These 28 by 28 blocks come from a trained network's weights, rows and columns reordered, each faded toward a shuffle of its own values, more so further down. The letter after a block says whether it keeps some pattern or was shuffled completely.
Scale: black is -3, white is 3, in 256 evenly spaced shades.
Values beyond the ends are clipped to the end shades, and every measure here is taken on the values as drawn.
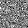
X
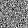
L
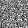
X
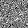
L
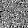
X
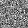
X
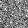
L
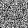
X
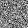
L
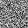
L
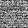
X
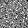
L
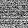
X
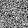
L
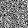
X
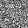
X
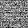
X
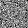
L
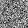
L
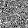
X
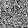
L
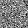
X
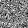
L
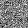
L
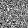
X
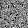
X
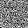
L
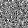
X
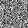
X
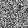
L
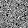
L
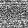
X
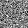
L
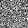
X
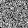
L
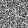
L
